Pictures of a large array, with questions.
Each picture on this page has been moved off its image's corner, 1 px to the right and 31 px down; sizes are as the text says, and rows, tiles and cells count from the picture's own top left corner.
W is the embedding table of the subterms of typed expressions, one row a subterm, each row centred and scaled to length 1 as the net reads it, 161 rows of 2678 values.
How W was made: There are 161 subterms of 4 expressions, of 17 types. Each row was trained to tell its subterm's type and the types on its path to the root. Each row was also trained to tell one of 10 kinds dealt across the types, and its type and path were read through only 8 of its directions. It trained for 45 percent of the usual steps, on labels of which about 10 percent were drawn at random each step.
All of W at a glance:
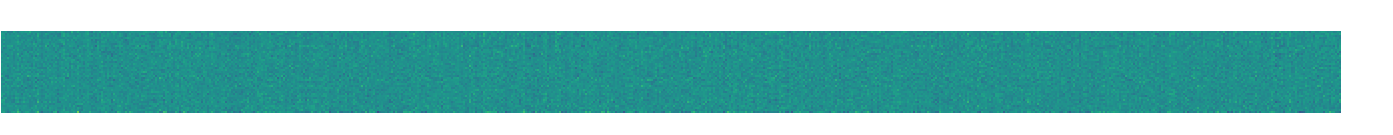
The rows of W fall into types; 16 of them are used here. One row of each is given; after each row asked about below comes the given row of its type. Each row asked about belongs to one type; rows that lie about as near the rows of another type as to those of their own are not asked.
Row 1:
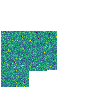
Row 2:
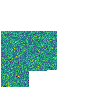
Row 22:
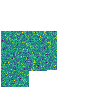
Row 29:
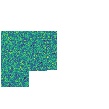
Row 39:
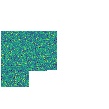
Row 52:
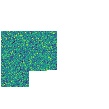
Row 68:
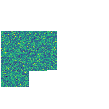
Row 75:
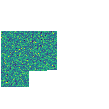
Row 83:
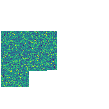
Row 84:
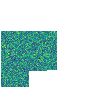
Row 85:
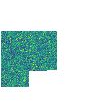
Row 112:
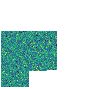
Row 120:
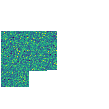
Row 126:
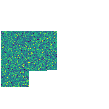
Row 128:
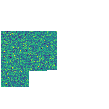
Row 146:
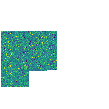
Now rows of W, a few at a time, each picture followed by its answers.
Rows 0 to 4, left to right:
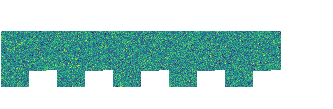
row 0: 75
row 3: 83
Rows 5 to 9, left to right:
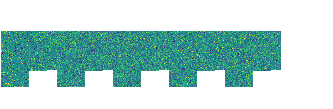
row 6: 22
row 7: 112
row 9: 146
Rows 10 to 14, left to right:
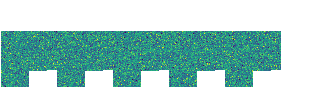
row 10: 112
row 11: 2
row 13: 29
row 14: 146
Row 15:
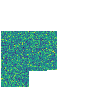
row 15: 85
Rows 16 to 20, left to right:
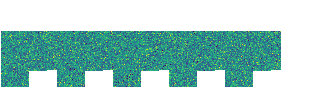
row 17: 2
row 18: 128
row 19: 112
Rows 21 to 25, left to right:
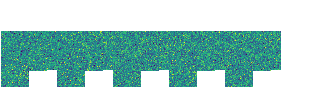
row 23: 126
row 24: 52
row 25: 22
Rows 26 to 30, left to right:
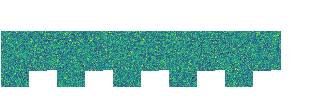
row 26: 128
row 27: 2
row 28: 128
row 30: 146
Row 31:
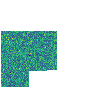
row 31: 128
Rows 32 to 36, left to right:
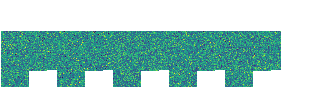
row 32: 68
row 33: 29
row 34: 128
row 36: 52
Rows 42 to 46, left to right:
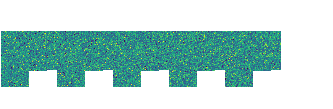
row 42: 126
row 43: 68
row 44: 29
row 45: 68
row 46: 146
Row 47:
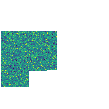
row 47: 22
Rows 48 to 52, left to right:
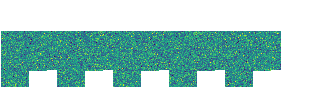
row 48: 2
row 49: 75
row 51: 112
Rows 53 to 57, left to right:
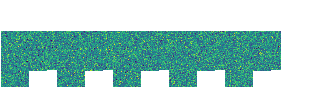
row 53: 112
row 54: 126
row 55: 126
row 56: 84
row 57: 83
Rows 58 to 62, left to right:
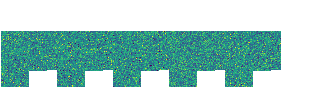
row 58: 39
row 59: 128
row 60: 84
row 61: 120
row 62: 68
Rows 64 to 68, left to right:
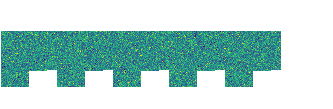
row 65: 83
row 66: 2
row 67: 52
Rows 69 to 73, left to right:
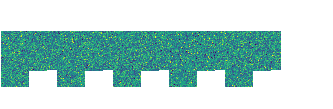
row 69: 68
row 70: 29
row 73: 22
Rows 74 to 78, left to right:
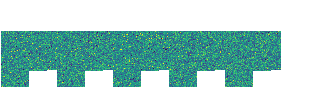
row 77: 84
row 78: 120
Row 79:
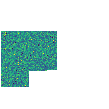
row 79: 39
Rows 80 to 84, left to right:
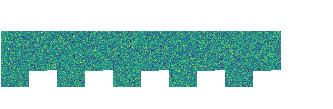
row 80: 52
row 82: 83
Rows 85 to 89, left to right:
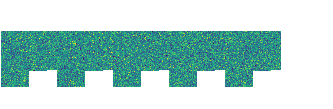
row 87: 68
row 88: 83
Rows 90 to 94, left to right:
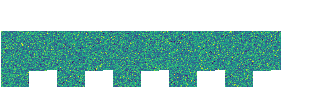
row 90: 112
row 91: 85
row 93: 1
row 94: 84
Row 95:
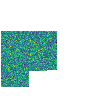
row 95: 120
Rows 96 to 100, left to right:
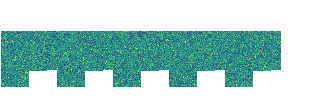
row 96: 120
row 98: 126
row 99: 128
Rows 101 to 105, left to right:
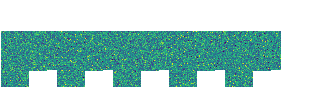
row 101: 84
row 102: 2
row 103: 112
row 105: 83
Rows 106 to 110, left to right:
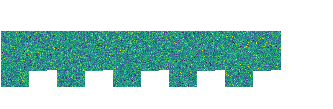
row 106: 128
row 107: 68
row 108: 22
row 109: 126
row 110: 39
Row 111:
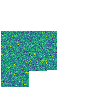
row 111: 120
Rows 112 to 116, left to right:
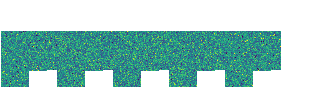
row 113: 120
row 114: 126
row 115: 112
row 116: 68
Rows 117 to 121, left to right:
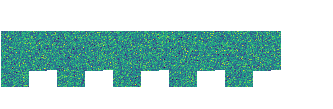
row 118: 85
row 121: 29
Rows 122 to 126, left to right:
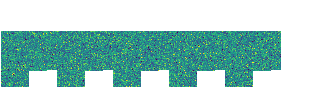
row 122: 52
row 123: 83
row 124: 112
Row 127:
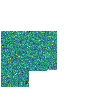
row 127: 84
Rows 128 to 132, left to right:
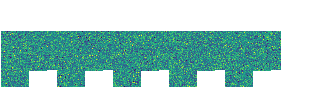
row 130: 83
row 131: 52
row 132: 52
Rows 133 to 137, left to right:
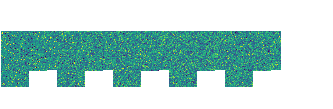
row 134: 126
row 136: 84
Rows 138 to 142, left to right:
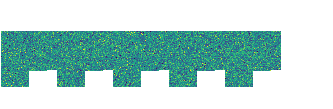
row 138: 52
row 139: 39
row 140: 146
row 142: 39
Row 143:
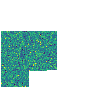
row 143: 52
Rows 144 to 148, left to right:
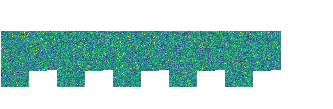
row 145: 39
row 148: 84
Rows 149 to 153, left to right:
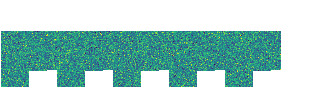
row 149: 128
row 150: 39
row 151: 126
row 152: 22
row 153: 83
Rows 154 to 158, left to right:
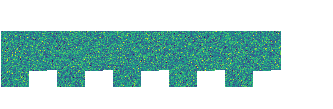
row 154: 120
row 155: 39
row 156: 22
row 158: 120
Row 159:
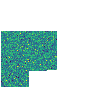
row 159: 84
